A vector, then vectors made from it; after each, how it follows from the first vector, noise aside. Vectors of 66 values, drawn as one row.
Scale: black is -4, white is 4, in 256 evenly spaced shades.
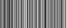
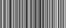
wrapped around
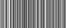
negated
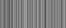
shrunk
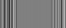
partly zeroed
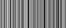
wrapped around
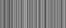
shrunk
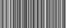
negated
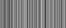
shrunk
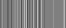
partly zeroed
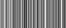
negated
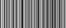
wrapped around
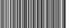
negated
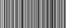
wrapped around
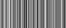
negated
